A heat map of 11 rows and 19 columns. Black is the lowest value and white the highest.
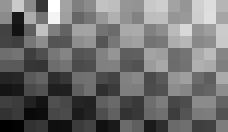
The field climbs toward the top right. The field is checkered. An odd patch, rougher than its surroundings, sits in the top left. Values change most from cell to cell in the top left. The ninth with the lowest average is the bottom left.
